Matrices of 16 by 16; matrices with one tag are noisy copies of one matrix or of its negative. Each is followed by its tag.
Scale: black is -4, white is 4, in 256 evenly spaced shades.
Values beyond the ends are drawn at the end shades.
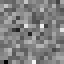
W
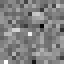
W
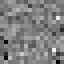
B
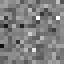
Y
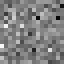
Y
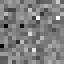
Y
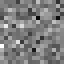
Y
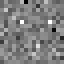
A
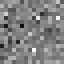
Y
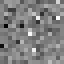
Y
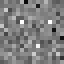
A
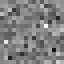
B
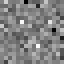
A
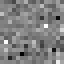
B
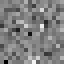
W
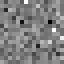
A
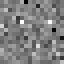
A
